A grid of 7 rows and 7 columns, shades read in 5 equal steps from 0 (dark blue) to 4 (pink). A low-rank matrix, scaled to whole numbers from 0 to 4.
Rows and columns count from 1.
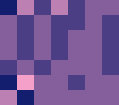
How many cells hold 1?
16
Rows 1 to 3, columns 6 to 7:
2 2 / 2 1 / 2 1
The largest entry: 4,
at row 6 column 2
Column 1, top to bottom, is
0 2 2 2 1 0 3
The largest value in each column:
3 4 2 3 2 2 2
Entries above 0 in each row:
6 7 7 7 7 6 6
